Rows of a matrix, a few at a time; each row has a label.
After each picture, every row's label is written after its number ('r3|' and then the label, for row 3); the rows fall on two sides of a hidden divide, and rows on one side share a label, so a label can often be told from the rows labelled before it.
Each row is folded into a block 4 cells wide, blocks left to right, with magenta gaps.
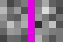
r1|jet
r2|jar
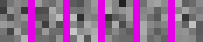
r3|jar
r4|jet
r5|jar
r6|jet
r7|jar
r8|jar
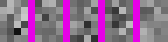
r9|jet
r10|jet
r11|jet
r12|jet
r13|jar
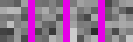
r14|jet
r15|jet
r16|jar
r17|jar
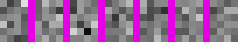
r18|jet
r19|jar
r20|jar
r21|jet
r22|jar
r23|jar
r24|jet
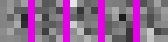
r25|jar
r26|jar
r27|jar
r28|jet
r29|jar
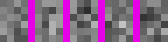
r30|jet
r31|jar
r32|jet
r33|jet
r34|jet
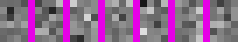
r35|jet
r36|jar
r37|jet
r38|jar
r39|jar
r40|jet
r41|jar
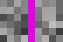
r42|jar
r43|jar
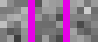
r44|jet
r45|jet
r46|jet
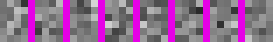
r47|jet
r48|jet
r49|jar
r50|jet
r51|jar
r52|jar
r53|jar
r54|jar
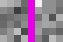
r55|jar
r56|jar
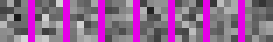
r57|jar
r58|jar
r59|jar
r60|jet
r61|jet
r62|jar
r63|jet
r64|jet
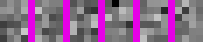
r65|jet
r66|jar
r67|jar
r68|jet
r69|jar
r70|jet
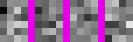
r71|jar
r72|jet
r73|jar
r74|jet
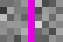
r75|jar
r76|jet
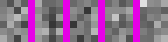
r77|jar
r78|jar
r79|jet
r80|jet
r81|jar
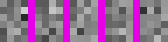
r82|jet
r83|jet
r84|jar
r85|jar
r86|jar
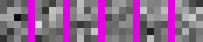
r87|jet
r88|jet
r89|jet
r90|jar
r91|jet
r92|jet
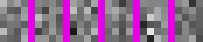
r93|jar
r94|jet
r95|jet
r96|jet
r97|jet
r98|jet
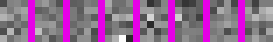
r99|jet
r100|jar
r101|jet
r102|jet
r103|jet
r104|jet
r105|jar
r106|jet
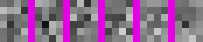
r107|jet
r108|jar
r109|jet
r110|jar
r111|jar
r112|jar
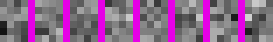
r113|jet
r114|jet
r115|jet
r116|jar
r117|jar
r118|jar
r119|jar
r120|jet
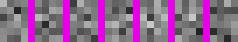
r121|jar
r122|jet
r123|jet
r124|jar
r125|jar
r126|jet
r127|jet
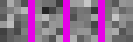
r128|jet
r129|jar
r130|jar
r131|jar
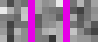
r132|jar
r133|jar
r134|jar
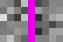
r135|jar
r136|jet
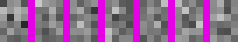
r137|jet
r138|jet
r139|jar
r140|jar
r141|jar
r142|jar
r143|jet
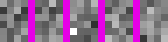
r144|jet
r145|jar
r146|jar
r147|jar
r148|jar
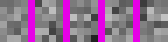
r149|jet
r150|jet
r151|jet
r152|jet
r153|jar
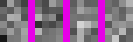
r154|jet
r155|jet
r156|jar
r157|jar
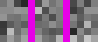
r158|jet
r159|jar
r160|jet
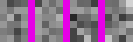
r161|jet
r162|jar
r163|jet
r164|jar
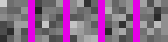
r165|jet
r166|jet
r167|jar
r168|jet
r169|jar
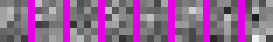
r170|jet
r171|jet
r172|jar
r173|jet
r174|jet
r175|jet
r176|jet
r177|jar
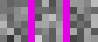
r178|jet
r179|jar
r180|jar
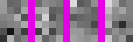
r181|jet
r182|jar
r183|jar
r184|jet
